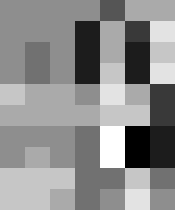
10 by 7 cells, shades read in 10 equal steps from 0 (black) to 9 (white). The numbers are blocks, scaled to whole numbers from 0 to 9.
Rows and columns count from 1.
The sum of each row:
35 32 29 31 40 40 29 30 40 42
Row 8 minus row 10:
-2 -1 -1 0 4 -8 -4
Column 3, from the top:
5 5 5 5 6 6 5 5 7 6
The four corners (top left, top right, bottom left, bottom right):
5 6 7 5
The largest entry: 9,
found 2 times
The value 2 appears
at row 2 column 6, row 5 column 7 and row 6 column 7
